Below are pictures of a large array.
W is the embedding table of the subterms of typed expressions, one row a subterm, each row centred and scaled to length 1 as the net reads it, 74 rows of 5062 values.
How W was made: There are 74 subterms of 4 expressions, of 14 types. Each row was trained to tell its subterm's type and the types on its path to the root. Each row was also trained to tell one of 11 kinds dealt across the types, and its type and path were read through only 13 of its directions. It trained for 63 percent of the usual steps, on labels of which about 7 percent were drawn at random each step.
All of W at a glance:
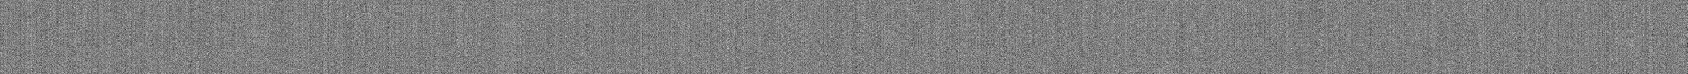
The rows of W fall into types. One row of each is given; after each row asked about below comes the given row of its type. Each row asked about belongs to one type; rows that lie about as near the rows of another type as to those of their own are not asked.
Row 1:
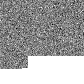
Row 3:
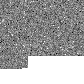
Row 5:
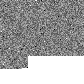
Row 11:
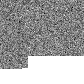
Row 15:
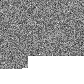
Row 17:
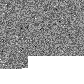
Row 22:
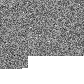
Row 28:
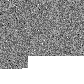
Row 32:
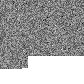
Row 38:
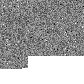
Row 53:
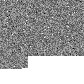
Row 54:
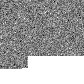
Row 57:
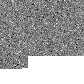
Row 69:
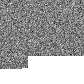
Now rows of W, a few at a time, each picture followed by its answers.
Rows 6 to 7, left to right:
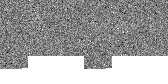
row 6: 11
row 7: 22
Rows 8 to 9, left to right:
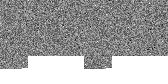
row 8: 5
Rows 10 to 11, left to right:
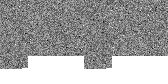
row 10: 11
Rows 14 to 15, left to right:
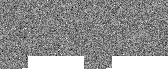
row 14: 3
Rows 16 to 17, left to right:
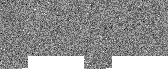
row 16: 11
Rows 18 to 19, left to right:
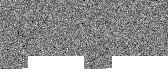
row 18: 5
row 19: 22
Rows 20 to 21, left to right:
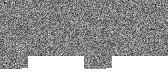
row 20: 17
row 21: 38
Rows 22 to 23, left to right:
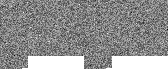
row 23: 54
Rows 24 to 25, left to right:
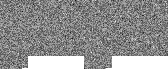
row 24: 1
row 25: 32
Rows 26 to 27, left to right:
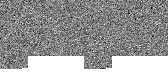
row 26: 1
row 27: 17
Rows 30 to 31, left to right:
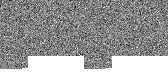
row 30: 38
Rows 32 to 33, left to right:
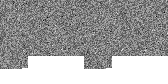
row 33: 54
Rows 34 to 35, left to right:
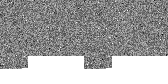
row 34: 22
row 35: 22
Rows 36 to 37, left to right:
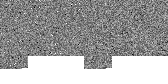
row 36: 54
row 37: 15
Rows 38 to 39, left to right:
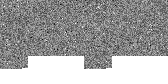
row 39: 1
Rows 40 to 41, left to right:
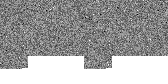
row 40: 22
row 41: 38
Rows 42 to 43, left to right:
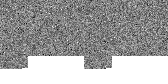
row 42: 11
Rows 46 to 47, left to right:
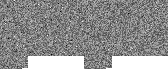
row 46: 17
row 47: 3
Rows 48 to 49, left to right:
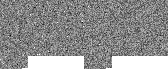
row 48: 38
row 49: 54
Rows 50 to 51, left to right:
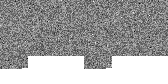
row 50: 1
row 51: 15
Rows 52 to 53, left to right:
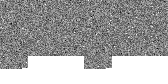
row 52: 32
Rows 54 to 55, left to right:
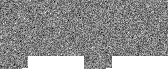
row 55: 15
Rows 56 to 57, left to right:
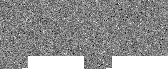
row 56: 5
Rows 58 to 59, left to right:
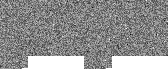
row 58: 38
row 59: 17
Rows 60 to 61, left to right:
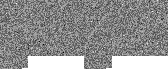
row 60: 38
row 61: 3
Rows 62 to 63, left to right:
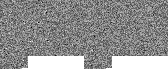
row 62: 54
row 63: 54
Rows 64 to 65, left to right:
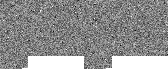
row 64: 53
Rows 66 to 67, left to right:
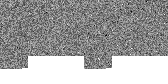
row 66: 3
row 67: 22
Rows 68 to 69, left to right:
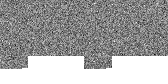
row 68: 1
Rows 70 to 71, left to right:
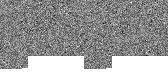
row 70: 17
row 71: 69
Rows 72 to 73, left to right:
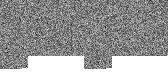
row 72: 5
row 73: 1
